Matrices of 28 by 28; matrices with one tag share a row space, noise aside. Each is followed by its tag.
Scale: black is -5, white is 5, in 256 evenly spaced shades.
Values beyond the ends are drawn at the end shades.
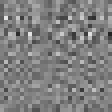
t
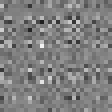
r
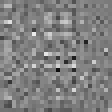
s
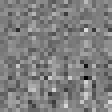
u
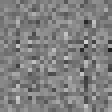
u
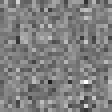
u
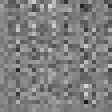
u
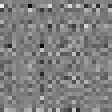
r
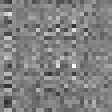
s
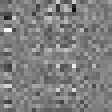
s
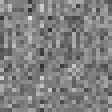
r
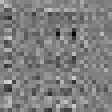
s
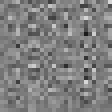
u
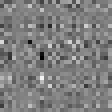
r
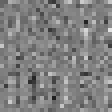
u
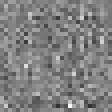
t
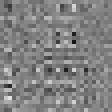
s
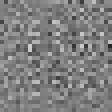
t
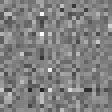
r
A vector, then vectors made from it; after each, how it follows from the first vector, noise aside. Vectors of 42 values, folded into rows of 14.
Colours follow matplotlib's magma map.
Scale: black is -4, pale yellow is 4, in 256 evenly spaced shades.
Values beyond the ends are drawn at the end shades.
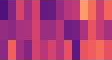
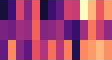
scaled up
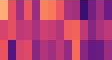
negated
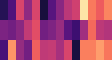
scaled up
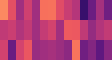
negated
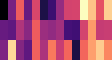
scaled up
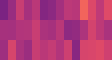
shrunk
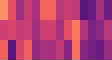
negated
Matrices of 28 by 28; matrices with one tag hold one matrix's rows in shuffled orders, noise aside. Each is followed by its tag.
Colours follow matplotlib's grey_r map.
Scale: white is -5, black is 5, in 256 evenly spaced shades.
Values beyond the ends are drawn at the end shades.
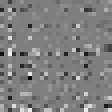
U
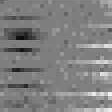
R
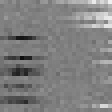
R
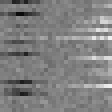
R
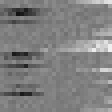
R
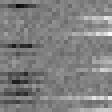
R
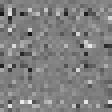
U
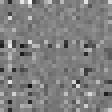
U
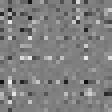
U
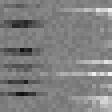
R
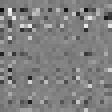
U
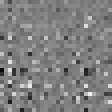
U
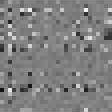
U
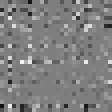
U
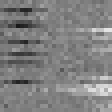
R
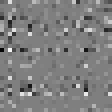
U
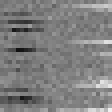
R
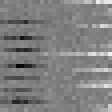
R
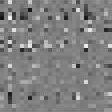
U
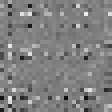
U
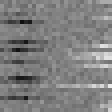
R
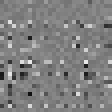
U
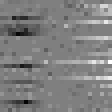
R
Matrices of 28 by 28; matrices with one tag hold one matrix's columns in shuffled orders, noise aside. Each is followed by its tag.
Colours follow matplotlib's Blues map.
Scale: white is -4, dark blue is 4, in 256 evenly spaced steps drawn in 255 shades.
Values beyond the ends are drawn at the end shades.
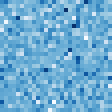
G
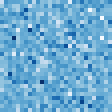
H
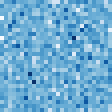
H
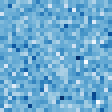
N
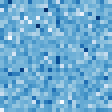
G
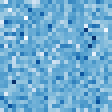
H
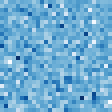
N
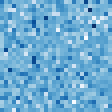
G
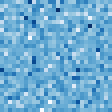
G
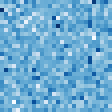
G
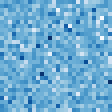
H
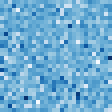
N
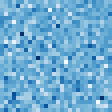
N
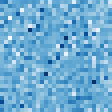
H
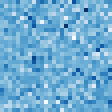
G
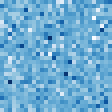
H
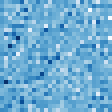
H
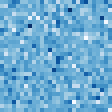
G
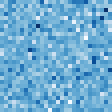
G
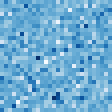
N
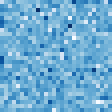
G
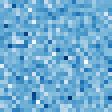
N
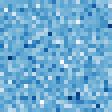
N
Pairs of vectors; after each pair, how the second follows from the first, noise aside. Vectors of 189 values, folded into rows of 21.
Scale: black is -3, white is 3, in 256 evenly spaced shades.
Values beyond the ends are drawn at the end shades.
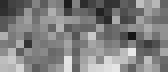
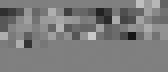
partly zeroed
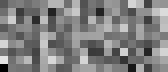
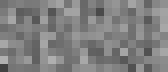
shrunk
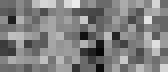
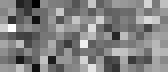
wrapped around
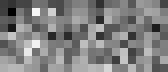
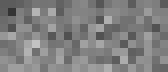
shrunk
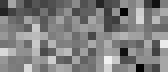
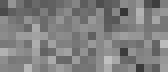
shrunk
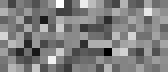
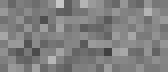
shrunk
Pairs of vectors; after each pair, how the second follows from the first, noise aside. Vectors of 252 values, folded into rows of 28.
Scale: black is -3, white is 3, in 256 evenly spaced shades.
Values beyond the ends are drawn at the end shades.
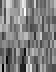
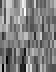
copied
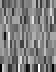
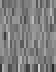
shrunk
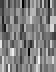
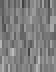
shrunk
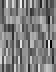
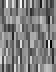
copied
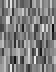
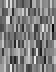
copied
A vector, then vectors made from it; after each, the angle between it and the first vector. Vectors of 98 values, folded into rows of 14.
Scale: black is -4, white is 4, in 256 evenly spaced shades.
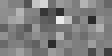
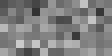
partly opposed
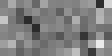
orthogonal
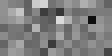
nearly parallel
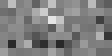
orthogonal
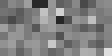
nearly opposite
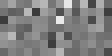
partly aligned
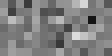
partly aligned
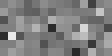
orthogonal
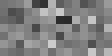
nearly opposite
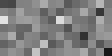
partly aligned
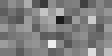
nearly opposite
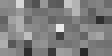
orthogonal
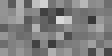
nearly parallel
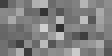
partly aligned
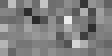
orthogonal
